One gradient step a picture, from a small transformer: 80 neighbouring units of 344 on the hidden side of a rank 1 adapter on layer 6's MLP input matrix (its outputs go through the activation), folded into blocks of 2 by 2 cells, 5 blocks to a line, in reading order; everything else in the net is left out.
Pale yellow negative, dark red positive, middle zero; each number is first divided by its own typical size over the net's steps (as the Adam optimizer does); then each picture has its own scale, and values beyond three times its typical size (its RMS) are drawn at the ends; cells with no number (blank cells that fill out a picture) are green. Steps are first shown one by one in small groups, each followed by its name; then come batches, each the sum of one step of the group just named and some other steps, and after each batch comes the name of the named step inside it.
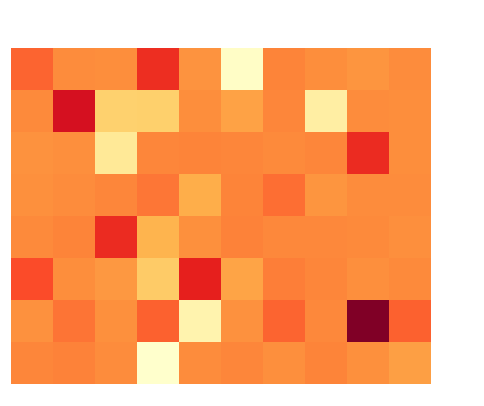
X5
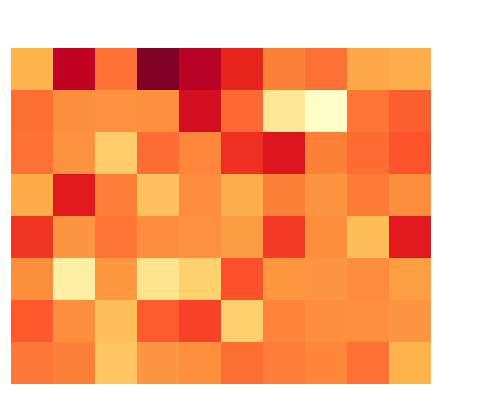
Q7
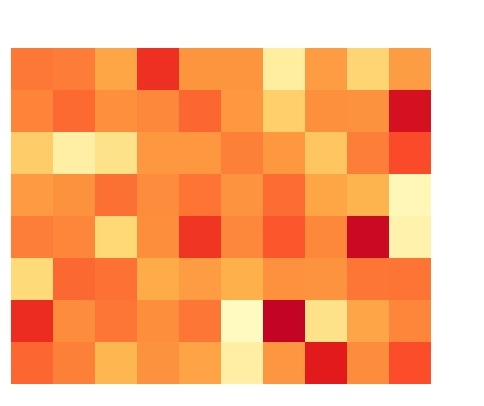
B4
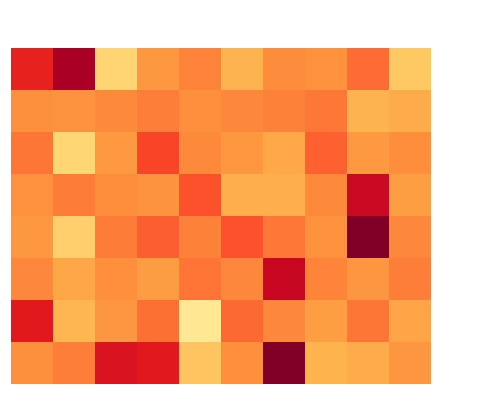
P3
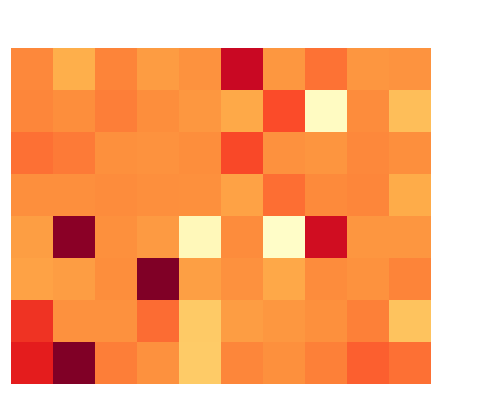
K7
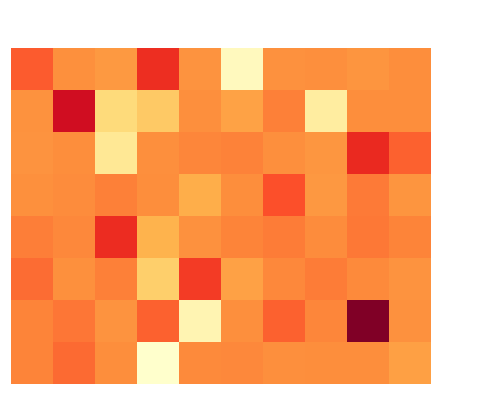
X5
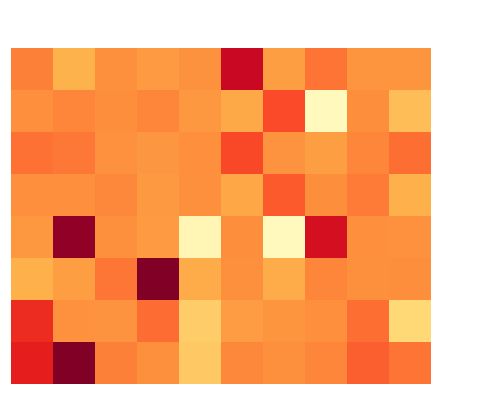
K7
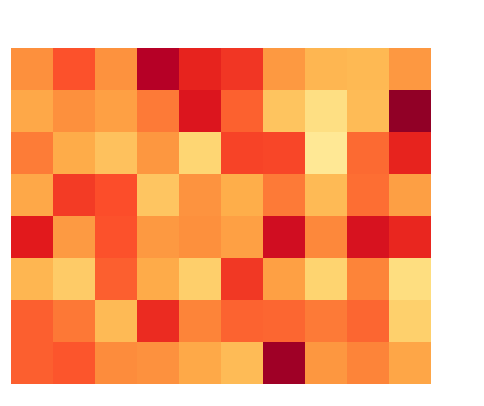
Q7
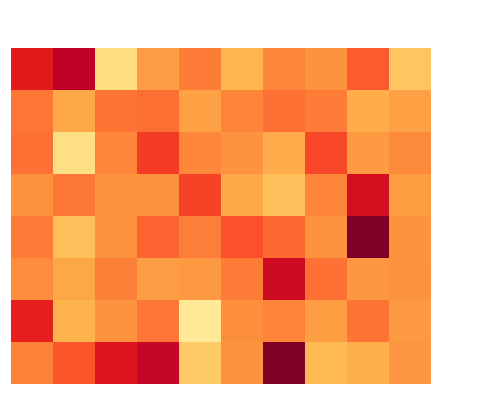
P3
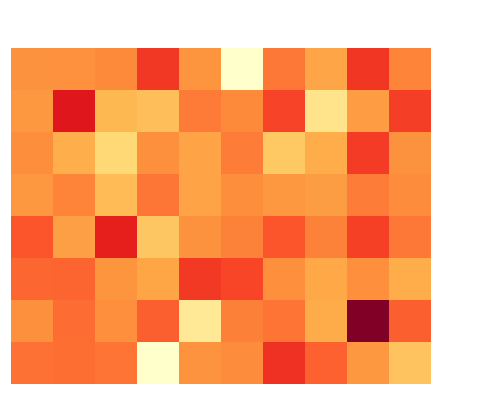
X5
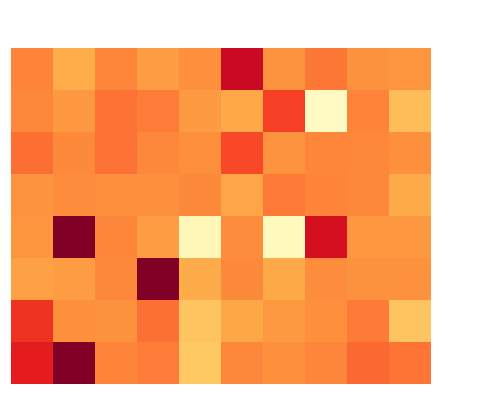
K7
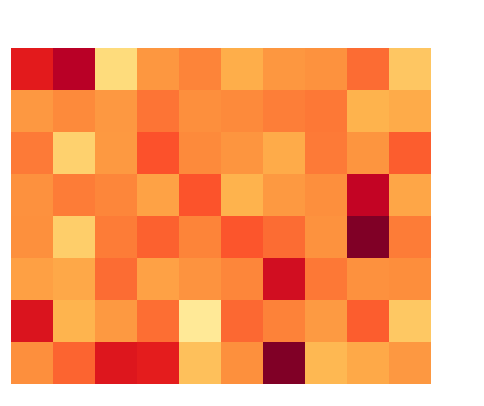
P3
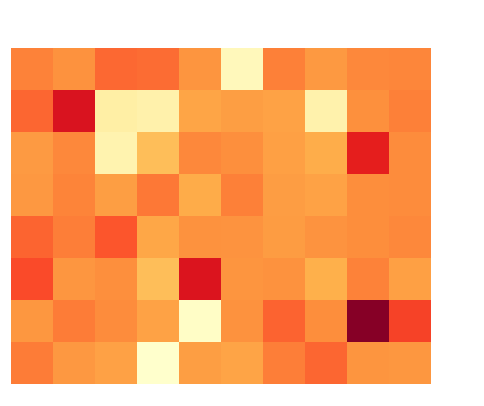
X5
